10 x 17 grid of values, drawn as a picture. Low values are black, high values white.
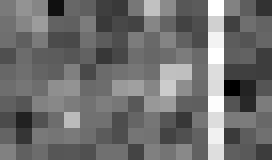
The grain runs up and down. No overall slope runs across the table. Column 14 differs from the columns beside it. The middle left is the smoothest part. Most values sit low, with a long tail of high ones.
